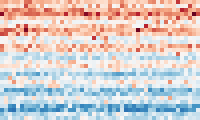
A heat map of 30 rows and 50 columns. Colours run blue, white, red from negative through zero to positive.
The field climbs toward the top. No row or column stands out. On average the colour sits 50% of the way up the scale. Stripes running across repeat 7 times from top to bottom.
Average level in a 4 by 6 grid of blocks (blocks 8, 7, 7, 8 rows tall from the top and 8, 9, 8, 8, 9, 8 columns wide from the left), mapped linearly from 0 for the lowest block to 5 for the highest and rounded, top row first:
5 5 5 5 5 5 | 3 3 3 3 3 3 | 2 2 2 2 2 2 | 0 0 0 0 0 0
